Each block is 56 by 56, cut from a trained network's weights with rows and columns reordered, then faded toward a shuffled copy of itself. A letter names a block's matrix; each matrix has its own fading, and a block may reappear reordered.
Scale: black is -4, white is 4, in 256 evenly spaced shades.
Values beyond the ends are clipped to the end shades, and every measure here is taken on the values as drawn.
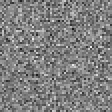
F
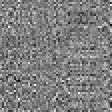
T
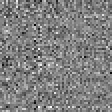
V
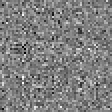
V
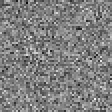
F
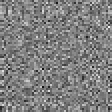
T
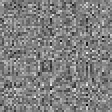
T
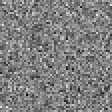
F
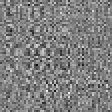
T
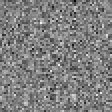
F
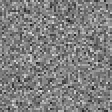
F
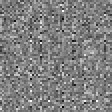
V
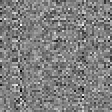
T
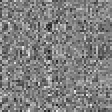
T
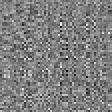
T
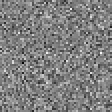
F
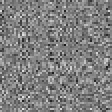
T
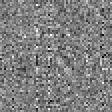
V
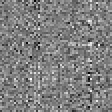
V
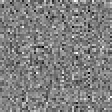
V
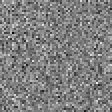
F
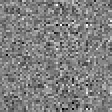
V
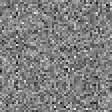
F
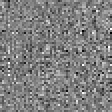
V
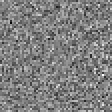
F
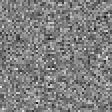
F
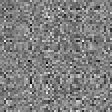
T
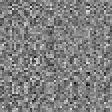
T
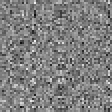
T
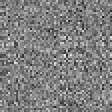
T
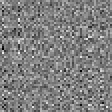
T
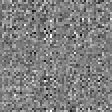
V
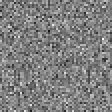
F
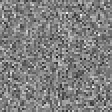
F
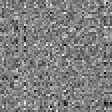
V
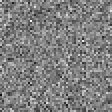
F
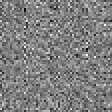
T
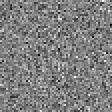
F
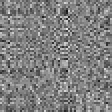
T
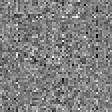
V
